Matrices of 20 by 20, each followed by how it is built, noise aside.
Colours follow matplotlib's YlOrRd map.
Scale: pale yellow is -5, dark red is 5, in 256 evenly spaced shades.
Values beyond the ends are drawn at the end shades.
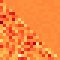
lower triangular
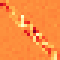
banded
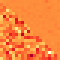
lower triangular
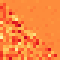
lower triangular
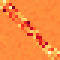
banded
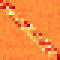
banded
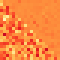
lower triangular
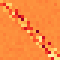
banded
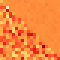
lower triangular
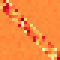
banded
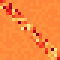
banded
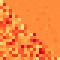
lower triangular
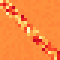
banded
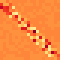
banded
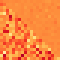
lower triangular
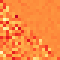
lower triangular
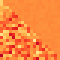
lower triangular
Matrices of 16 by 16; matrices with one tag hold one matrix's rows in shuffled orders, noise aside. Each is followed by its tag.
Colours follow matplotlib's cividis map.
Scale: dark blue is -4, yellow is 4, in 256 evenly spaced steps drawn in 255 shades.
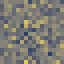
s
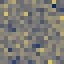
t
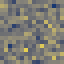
t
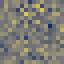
s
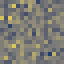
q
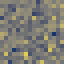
t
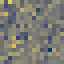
q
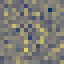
s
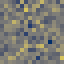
s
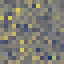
q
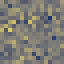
q
